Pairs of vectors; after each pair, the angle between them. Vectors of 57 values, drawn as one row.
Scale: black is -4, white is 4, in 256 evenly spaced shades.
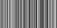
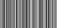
orthogonal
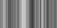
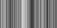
nearly parallel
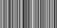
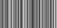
nearly opposite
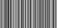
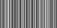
nearly opposite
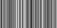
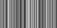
partly opposed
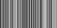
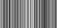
partly opposed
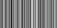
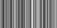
partly aligned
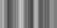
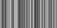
partly opposed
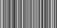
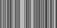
orthogonal
